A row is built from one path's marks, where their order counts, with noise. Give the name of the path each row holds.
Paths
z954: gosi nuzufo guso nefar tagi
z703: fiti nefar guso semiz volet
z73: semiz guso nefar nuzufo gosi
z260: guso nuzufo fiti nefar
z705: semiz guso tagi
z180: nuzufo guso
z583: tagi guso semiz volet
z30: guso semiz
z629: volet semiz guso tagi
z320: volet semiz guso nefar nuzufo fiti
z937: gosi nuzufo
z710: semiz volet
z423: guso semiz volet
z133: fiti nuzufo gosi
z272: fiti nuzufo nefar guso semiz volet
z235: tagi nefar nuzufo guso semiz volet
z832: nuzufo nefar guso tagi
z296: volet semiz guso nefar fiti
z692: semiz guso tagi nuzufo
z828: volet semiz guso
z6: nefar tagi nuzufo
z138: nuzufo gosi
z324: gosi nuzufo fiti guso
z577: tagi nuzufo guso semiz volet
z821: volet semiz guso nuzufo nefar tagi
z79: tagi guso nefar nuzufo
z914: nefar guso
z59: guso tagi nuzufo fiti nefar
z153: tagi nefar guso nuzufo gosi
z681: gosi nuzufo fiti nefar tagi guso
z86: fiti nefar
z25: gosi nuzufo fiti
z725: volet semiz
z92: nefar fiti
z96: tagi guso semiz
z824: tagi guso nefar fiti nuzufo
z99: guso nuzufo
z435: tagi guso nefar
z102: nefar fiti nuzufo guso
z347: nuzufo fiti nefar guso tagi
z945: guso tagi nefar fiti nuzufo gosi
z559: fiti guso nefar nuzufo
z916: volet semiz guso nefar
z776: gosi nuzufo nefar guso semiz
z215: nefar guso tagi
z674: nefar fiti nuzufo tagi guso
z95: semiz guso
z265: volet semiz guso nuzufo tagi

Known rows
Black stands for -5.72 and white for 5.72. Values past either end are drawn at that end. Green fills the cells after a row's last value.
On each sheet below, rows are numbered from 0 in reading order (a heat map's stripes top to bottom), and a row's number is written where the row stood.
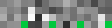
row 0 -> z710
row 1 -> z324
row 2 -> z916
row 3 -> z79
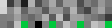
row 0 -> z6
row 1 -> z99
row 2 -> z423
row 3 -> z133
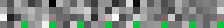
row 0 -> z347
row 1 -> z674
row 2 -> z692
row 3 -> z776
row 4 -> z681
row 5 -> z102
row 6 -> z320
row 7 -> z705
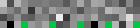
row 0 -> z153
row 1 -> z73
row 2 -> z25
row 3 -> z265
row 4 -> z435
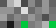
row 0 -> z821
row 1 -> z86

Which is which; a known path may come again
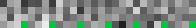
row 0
z583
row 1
z96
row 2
z577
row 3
z30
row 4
z821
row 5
z692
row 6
z828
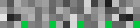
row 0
z347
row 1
z710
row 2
z435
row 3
z6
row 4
z59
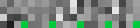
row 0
z260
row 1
z725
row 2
z703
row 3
z937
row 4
z215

